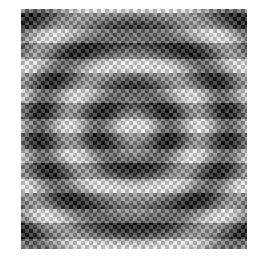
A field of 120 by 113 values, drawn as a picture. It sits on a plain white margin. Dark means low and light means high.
Stripes running across repeat 8 times from top to bottom. On average the colour sits 50% of the way up the scale. Concentric rings centre on the centre. No overall slope runs across the table.
